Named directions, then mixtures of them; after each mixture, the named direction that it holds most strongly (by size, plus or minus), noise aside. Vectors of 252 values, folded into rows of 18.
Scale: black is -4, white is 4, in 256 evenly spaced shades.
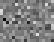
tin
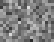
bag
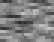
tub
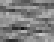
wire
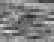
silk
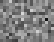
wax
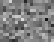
wax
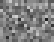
wax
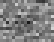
tin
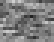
silk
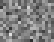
bag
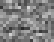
bag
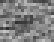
tub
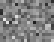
tin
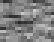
tub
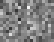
bag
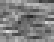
silk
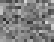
tin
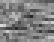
silk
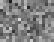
bag
